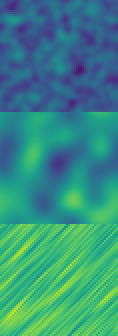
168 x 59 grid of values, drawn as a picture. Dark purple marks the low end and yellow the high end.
It is made of 3 by 1 panels. Panel 1,1: low, blotchy. Panel 2,1: middling, smooth, strong in contrast. Panel 3,1: high, slanting up to the right.
